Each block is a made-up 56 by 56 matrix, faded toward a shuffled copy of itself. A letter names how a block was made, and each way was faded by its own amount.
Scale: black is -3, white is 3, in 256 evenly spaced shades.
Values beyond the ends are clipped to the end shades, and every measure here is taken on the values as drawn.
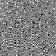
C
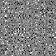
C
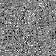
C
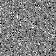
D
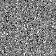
D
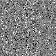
D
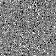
D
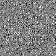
C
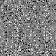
C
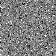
D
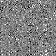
C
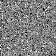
D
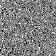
D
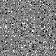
C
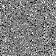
D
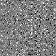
C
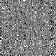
C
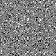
C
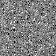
D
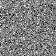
D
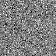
D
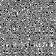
C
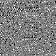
C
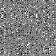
C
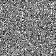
D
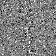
D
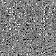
C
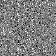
D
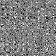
C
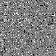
C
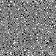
C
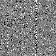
D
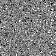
D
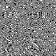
C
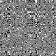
C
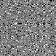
C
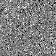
D
